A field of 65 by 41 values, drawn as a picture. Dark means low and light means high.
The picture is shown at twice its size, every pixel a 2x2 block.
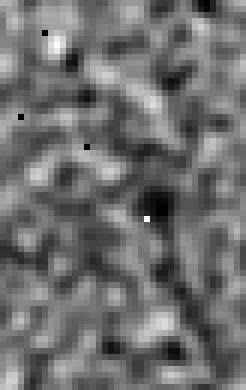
Slope: none. Odd rows or columns: none. Grain: blotchy. Lone odd cells: 4, 1 higher and 3 lower than their neighbours. Mirror symmetry: none. Histogram: bell-shaped.
